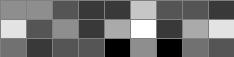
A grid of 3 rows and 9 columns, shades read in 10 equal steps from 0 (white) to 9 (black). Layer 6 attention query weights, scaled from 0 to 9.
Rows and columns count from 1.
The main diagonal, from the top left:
4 6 6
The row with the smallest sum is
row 2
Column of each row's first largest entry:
4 4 5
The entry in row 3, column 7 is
9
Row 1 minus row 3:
-1 -3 0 1 -2 -2 -3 1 1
